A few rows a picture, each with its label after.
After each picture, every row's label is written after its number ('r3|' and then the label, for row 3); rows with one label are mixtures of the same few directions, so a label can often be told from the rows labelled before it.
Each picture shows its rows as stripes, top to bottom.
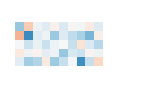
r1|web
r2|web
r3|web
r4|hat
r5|web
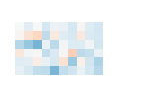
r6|web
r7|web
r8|web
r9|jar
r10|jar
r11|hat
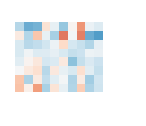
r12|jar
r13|jar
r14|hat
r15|jar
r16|jar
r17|web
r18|web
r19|web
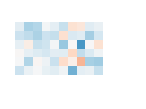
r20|jar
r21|hat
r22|jar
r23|jar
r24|jar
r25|jar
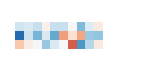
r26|web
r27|hat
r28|jar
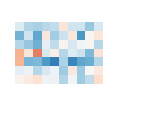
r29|hat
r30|web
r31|web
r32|web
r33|hat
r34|jar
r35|web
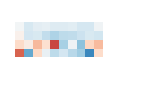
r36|web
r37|hat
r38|hat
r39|web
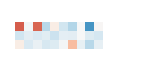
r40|web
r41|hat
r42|jar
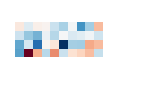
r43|web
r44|web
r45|jar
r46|web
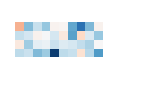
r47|hat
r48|jar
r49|web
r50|hat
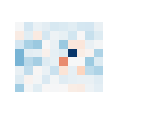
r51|web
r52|web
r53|jar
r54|jar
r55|hat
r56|jar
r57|web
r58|hat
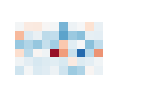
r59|hat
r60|hat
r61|hat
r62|hat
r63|jar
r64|jar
